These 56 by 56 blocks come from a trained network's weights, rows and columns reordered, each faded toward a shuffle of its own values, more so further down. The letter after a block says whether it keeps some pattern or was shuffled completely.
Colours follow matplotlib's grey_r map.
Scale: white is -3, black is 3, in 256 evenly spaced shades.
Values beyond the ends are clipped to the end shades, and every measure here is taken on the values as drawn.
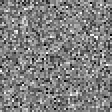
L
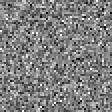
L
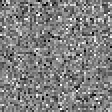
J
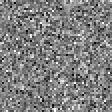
L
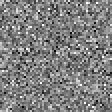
J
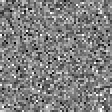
L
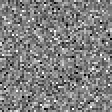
L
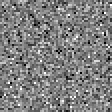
L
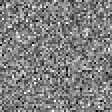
J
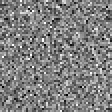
J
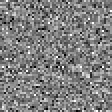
J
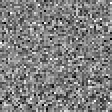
J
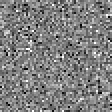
J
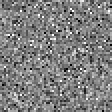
L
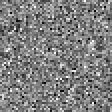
L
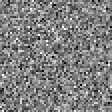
L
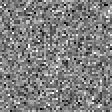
L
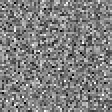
L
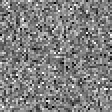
L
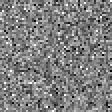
J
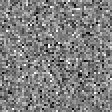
J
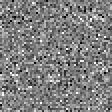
J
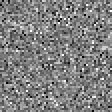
L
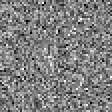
J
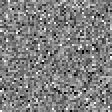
L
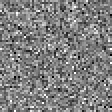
J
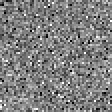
J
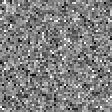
J
